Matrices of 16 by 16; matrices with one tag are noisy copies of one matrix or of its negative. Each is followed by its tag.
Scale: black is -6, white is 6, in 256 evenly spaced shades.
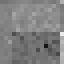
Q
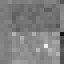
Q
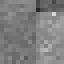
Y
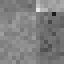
Y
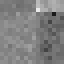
Y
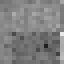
Q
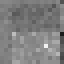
Q
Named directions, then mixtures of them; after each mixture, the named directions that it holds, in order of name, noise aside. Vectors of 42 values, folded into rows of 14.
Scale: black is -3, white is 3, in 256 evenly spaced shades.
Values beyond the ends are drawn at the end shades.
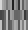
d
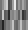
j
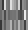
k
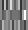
j, k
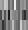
d, j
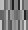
d, k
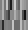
j, k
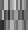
j, k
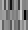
j, k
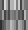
j, k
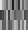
d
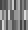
d, j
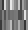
k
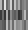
d, k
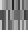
d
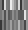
k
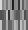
d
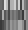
j, k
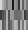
d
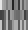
d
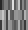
d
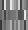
k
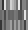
k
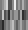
j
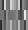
k
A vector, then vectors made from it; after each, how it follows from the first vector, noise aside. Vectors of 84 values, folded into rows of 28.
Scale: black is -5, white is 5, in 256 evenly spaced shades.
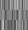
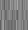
shrunk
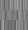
shrunk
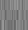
shrunk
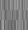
shrunk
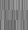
shrunk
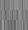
shrunk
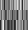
scaled up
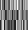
scaled up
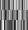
scaled up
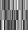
scaled up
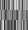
scaled up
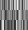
scaled up
